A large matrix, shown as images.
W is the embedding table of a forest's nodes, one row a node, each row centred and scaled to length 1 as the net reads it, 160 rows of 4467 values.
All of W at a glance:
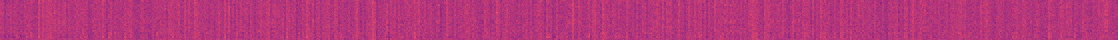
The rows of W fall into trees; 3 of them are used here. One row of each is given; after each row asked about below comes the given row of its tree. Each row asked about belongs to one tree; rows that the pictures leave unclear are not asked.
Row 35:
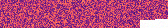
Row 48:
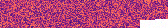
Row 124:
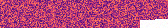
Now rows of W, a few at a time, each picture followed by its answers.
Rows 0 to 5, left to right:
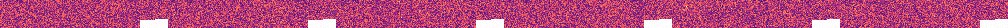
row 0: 35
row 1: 35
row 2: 35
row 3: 35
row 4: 48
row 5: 35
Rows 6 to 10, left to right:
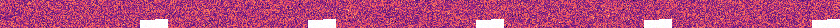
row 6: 124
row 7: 124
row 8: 48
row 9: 35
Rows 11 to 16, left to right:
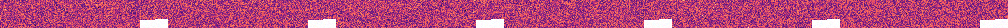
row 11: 35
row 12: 124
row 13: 48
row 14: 35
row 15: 124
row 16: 124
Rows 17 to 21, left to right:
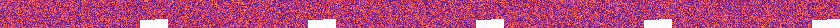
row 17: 124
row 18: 124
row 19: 124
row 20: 35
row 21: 124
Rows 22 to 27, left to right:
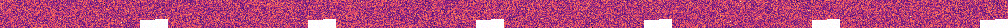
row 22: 124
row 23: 35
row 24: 48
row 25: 124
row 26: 35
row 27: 124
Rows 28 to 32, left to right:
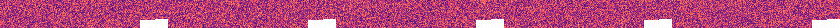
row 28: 124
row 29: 35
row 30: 48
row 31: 124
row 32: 48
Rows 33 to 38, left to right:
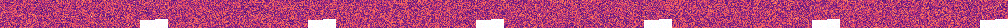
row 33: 35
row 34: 35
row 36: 35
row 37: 124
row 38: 124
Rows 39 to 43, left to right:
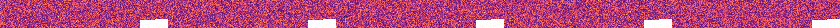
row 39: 124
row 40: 124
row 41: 124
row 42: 35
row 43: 124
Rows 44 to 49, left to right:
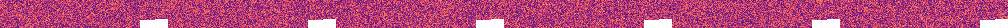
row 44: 35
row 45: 124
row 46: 35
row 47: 124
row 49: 124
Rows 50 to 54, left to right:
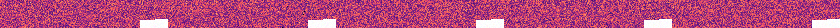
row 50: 35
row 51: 124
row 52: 35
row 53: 124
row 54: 124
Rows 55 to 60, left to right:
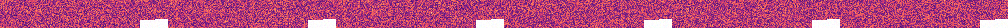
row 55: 124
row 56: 124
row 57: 124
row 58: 124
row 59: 35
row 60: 35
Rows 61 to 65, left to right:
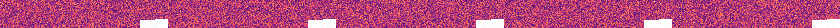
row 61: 124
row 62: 35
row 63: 35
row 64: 35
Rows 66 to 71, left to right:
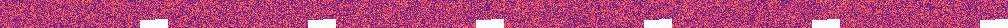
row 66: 35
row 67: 124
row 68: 35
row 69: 48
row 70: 48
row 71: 124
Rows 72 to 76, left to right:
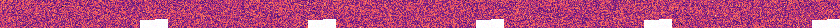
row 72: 124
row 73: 35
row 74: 124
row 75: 48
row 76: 124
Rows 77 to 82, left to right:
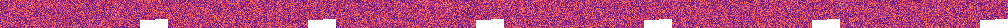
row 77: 48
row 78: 35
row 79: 35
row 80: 124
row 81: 124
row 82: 124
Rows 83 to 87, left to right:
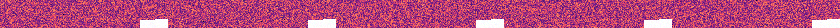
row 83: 124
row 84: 124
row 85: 35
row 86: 124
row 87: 35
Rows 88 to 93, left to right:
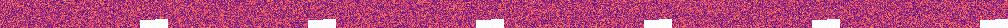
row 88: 124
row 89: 124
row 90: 35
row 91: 124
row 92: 124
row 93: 35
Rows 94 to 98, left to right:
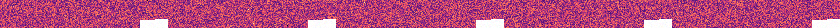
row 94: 124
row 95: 124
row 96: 35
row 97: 124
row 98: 35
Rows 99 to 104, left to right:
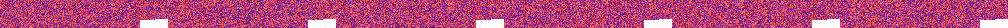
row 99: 35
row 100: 48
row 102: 124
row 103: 35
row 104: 48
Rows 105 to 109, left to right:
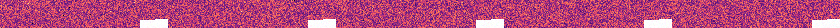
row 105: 124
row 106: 35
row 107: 124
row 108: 35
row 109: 124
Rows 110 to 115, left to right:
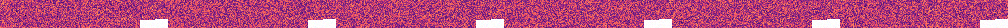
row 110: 124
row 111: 124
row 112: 35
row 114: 35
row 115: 124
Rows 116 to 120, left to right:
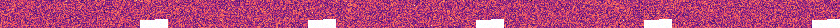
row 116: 48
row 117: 124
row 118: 48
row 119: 35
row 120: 124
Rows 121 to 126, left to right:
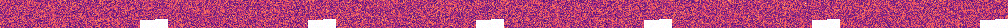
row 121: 124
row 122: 124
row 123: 35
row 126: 124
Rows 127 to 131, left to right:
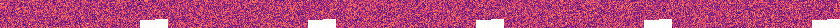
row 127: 124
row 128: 35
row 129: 48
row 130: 35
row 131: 35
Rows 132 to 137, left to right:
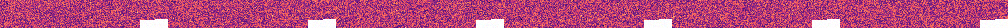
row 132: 48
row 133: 48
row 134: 35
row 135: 35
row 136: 35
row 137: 124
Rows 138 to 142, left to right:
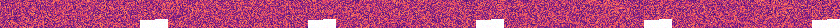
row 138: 35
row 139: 124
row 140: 35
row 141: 35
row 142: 35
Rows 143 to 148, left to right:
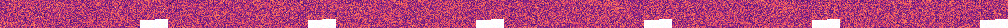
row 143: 48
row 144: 35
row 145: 35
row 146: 35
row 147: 35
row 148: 35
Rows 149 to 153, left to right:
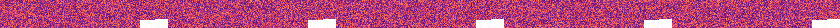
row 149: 35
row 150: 35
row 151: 35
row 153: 48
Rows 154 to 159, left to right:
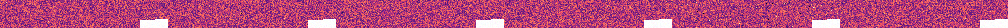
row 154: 124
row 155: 35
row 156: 48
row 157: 35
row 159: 35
